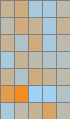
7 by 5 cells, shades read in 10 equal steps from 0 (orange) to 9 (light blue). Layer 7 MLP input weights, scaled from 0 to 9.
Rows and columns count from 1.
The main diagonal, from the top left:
5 4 4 7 6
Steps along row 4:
down up up same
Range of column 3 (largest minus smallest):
5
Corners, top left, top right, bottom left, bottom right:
5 6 8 6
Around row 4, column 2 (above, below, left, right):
7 7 8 6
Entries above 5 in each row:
3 2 3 4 2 3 3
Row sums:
31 28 30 33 27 27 28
